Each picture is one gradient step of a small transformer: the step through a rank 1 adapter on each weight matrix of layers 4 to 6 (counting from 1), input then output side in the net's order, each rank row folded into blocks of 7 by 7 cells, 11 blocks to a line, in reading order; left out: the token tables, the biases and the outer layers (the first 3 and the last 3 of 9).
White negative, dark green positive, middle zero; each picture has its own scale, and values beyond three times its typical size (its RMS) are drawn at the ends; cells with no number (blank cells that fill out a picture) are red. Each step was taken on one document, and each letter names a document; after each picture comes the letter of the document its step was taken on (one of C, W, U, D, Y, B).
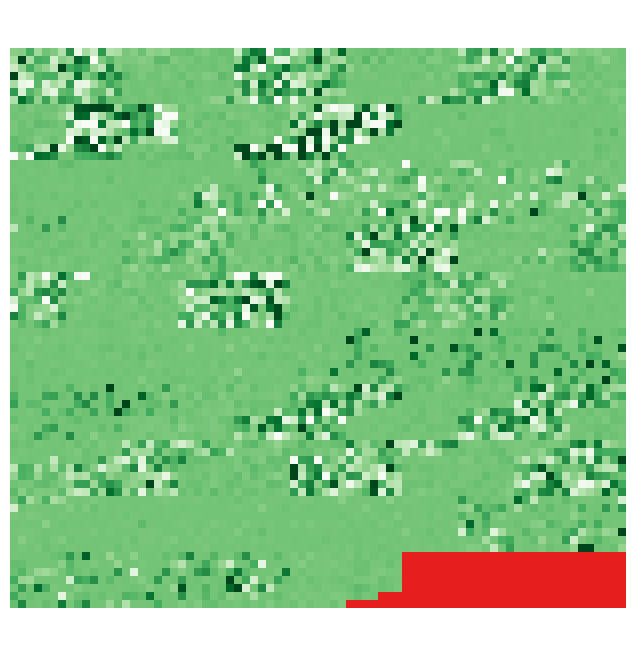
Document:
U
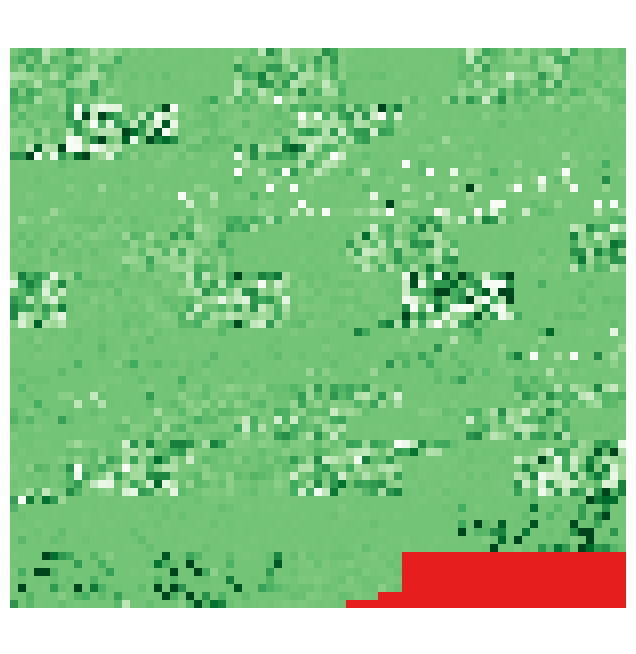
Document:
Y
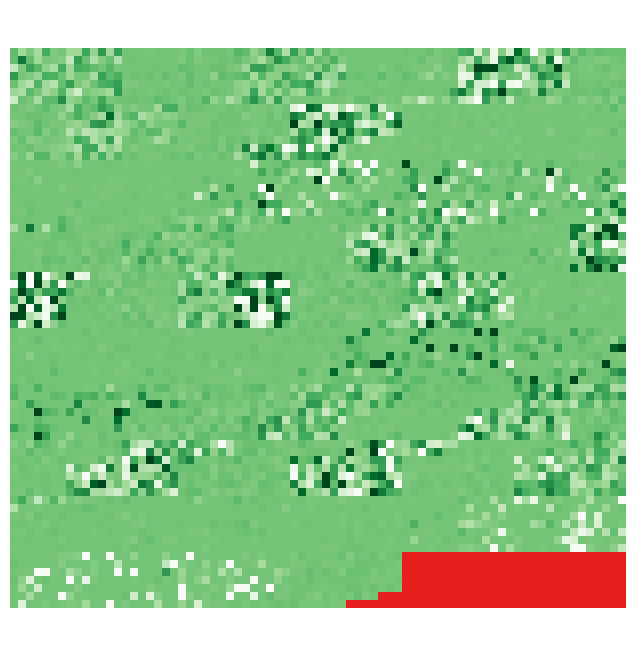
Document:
U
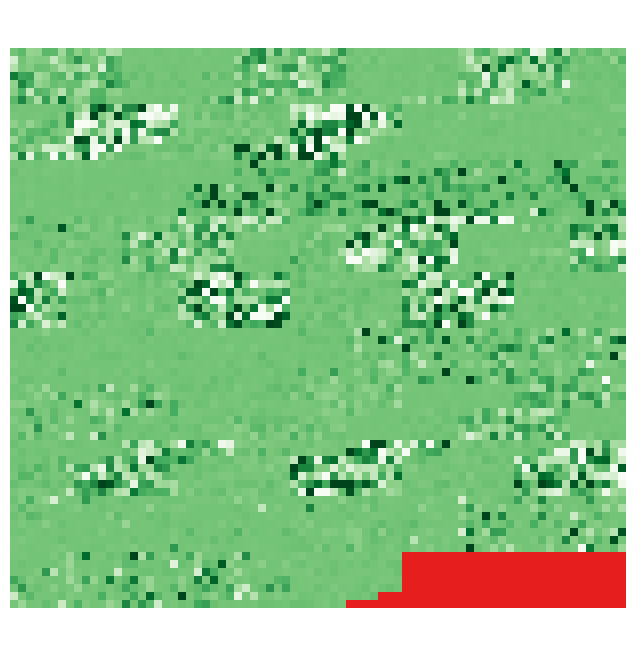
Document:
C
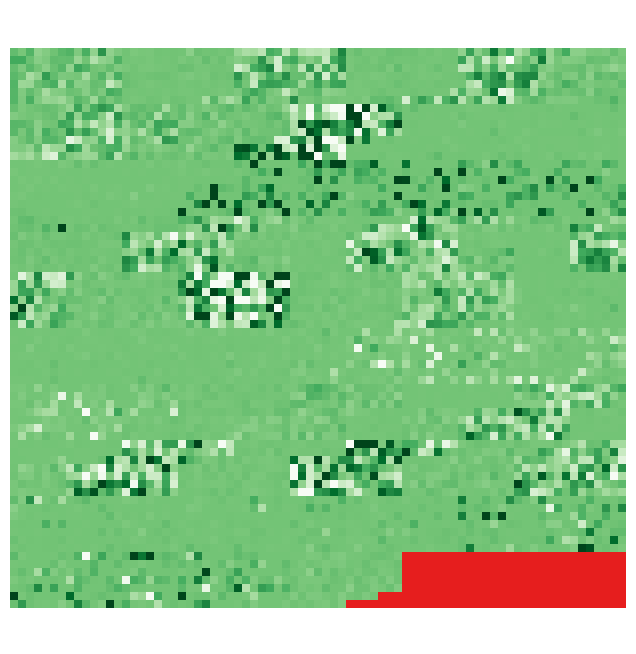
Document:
C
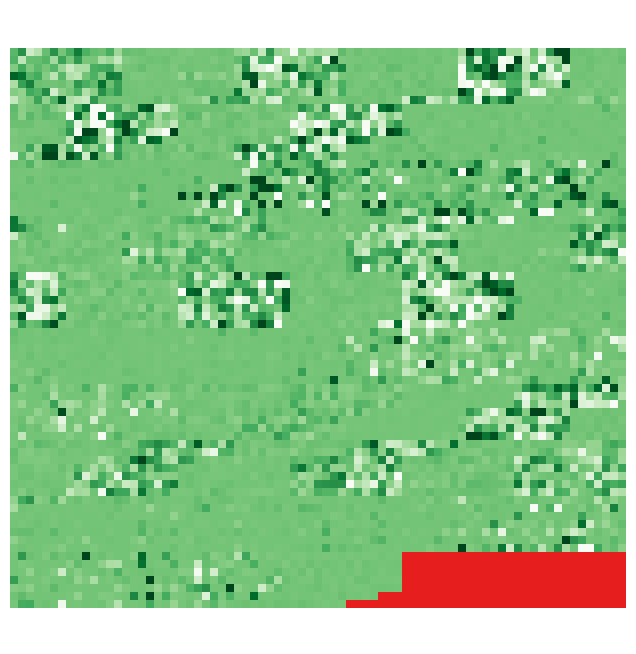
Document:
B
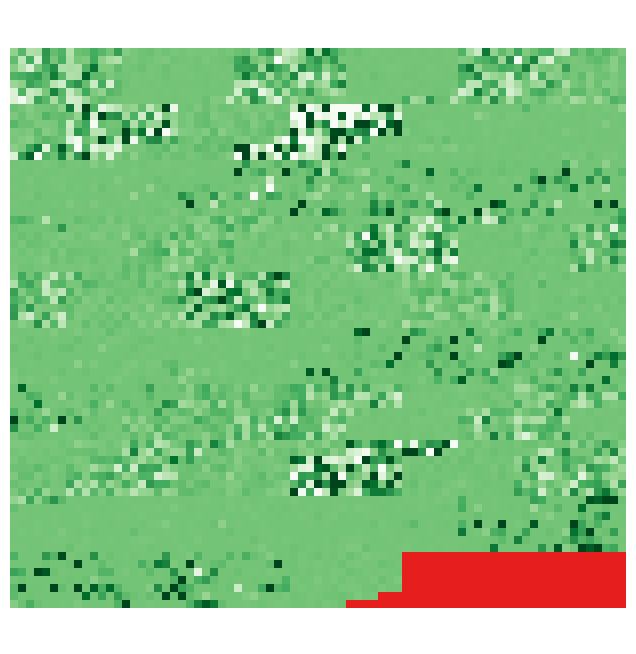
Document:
Y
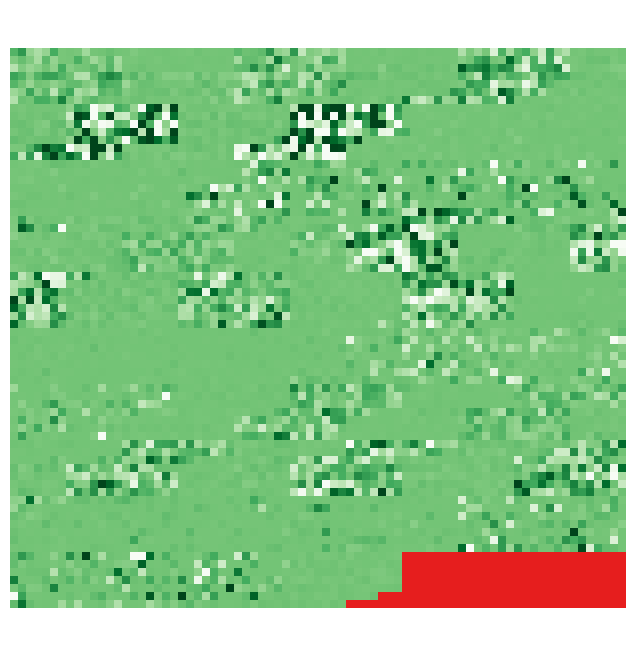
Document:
B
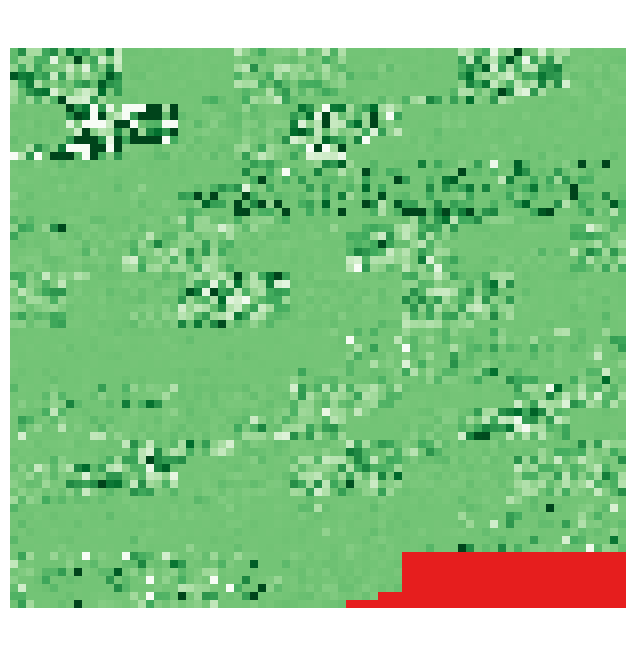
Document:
B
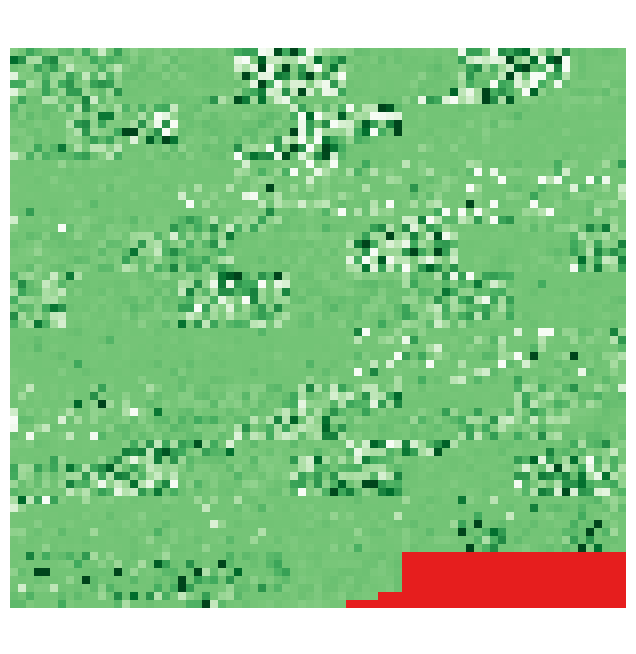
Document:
Y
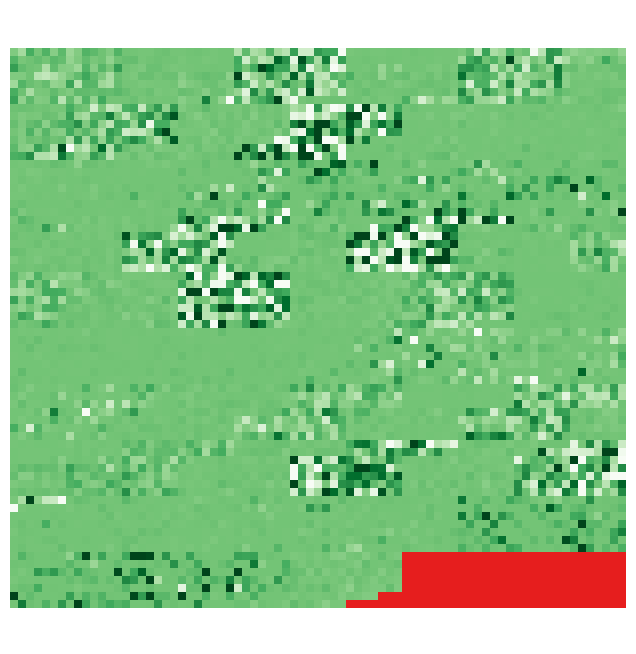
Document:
C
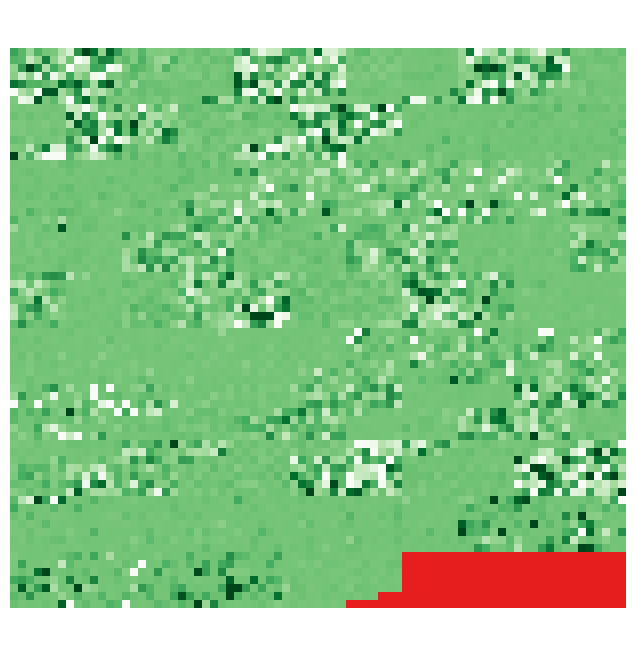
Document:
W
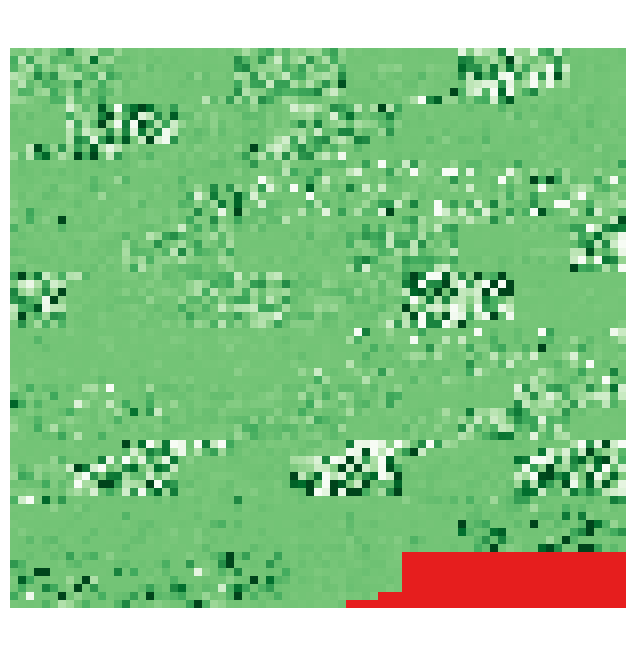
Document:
W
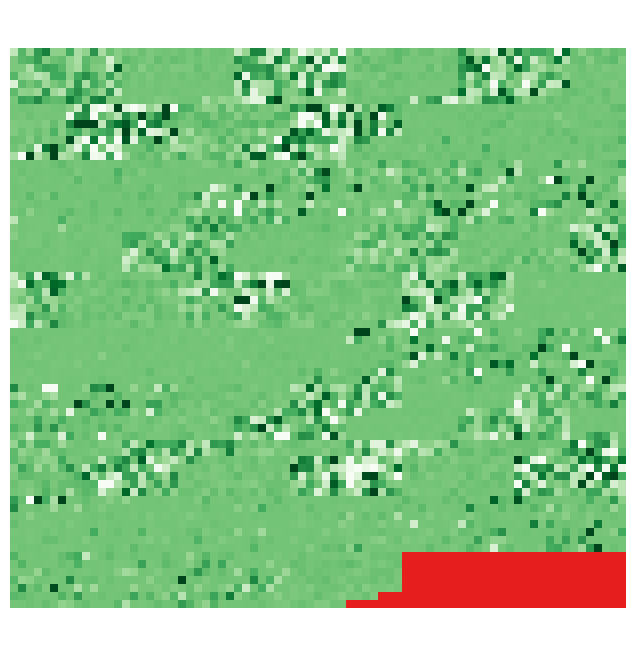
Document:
W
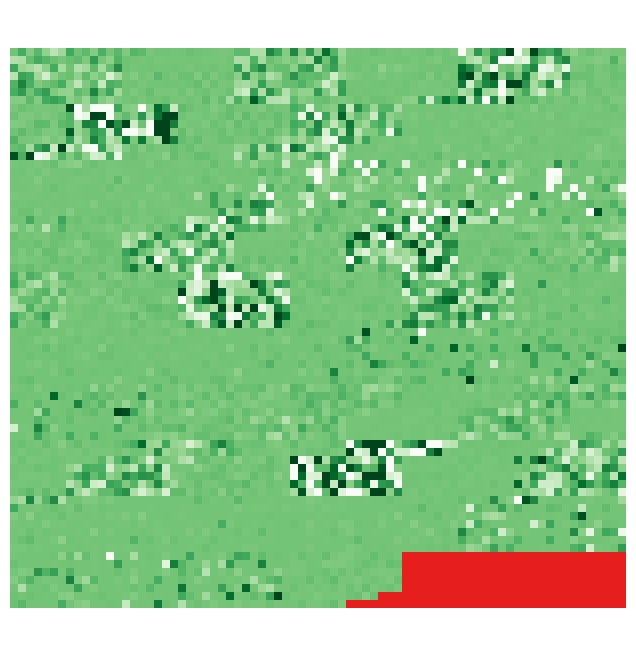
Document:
U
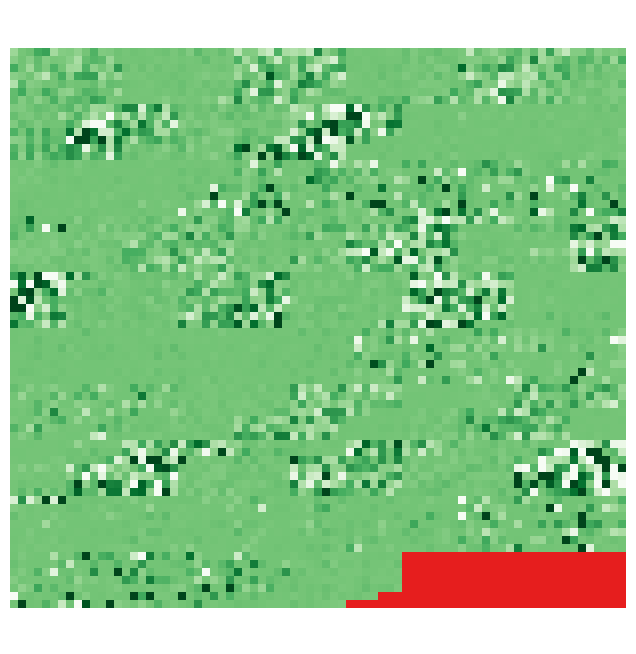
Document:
C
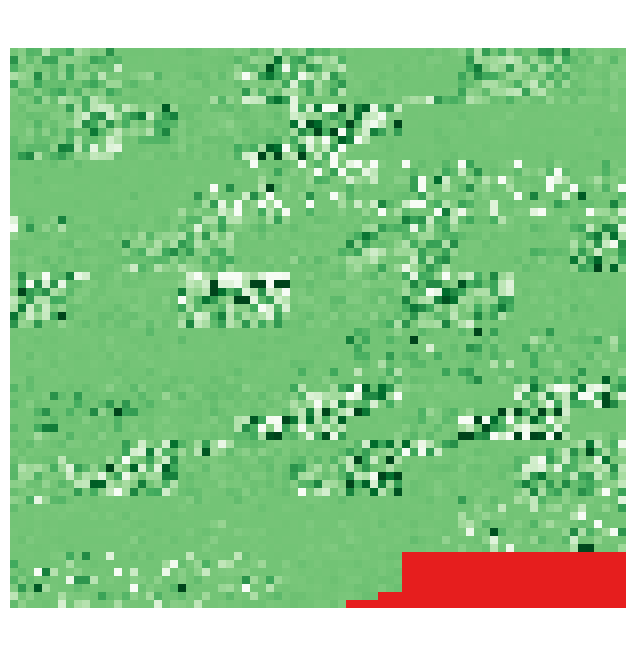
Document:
U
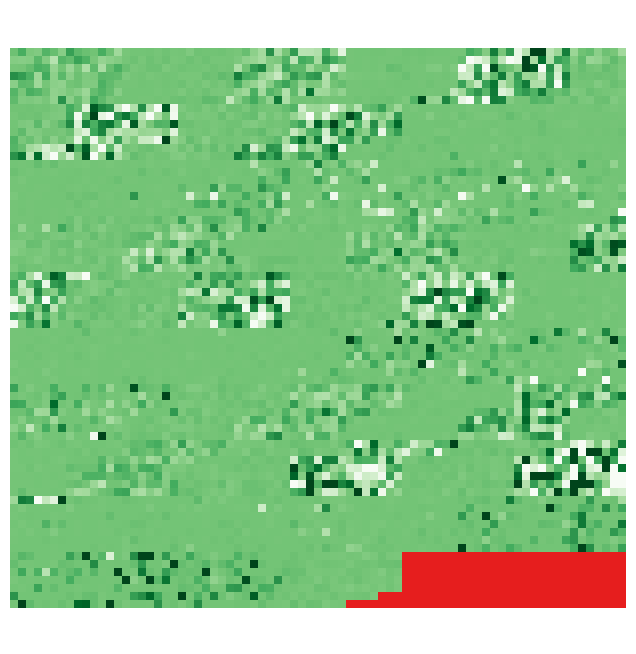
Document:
C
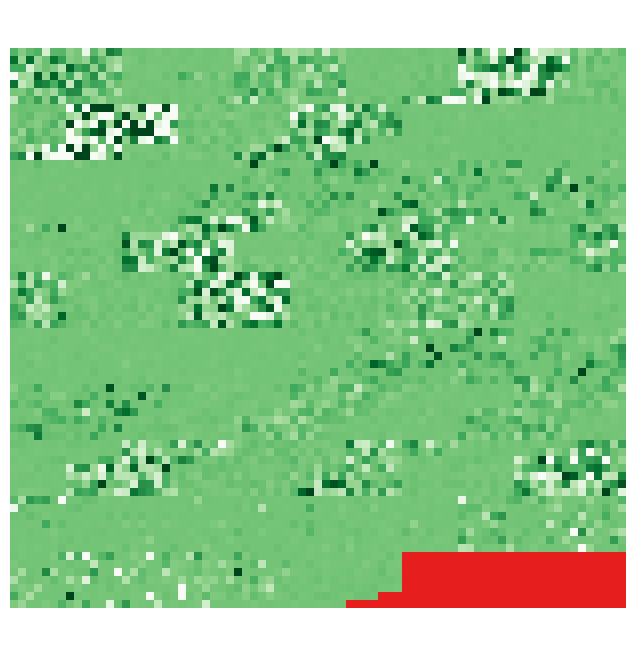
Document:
C
